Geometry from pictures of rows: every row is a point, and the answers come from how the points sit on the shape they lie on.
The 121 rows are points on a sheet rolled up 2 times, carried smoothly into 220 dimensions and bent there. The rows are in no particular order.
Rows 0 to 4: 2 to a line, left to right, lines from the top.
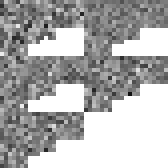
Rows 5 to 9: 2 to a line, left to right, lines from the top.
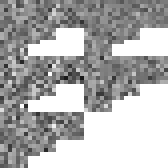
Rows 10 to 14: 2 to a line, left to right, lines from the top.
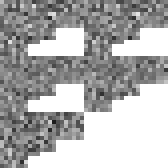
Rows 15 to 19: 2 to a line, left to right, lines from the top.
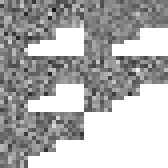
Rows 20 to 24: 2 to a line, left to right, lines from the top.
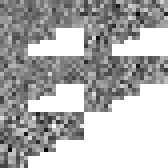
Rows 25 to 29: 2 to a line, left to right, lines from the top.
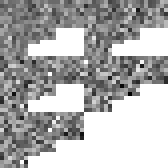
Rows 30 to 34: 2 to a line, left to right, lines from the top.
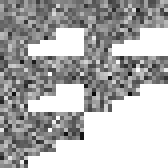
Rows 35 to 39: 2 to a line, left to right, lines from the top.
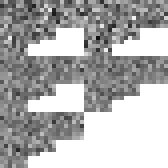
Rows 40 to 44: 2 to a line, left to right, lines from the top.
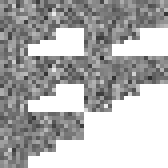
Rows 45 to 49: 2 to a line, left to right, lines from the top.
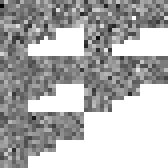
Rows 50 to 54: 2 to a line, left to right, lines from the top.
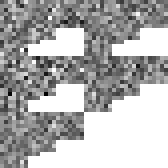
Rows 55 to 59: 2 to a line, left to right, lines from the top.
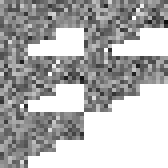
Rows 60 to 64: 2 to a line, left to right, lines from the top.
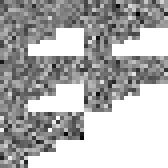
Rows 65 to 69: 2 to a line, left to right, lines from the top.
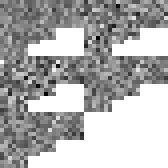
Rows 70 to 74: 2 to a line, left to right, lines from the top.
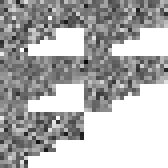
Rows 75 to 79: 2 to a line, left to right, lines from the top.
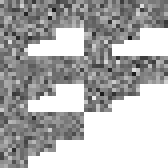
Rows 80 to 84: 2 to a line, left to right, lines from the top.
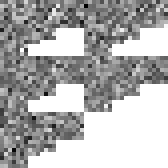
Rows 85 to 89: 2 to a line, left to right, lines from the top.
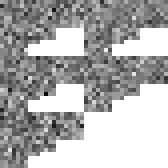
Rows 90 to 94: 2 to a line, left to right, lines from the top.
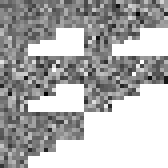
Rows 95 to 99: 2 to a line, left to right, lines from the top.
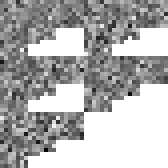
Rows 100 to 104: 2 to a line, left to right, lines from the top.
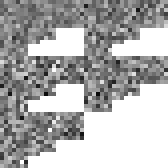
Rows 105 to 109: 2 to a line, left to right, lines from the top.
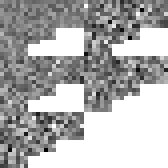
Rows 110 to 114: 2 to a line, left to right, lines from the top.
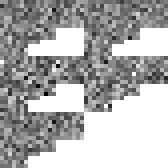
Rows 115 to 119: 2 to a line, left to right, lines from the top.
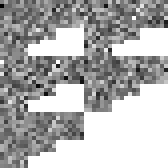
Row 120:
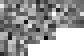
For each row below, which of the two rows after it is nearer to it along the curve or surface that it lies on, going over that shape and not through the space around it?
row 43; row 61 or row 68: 68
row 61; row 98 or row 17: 17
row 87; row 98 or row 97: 98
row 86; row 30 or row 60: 60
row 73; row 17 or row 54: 17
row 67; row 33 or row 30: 33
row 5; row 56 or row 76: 76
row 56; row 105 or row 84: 84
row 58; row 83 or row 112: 83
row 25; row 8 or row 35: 8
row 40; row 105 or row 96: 105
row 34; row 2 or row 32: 32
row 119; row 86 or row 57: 86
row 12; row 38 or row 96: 38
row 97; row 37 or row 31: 31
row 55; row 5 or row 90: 5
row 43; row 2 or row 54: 2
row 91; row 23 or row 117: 23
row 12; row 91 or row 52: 91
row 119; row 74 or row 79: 79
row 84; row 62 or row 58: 62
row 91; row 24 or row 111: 111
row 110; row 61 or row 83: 61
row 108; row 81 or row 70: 81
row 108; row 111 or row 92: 111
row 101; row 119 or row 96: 96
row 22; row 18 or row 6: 18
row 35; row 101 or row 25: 101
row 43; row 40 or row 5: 5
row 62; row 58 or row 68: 58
